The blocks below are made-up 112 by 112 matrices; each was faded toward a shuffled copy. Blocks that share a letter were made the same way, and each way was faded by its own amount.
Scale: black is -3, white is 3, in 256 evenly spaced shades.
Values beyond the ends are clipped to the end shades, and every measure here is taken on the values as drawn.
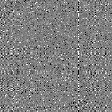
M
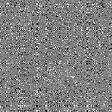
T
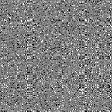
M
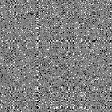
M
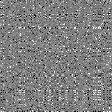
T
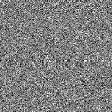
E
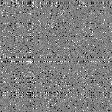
T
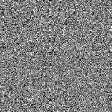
E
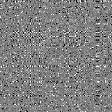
T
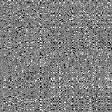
M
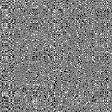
M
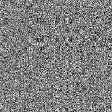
E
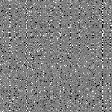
M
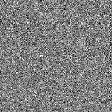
E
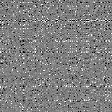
T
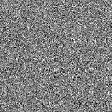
E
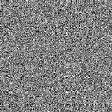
E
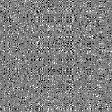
M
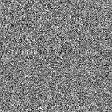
E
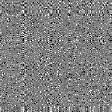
M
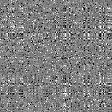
M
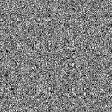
E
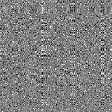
M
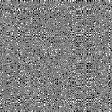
M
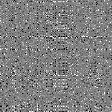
T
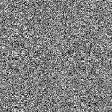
E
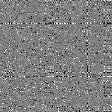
T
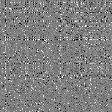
T
